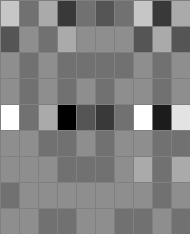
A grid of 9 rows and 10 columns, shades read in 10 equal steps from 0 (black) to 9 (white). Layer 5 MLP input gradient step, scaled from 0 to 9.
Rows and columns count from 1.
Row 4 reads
5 4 5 4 5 4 5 5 4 5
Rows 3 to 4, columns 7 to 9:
4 5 4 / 5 5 4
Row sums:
45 45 44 46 46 45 48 48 45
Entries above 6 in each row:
2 0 0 0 3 0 0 0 0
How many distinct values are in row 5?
8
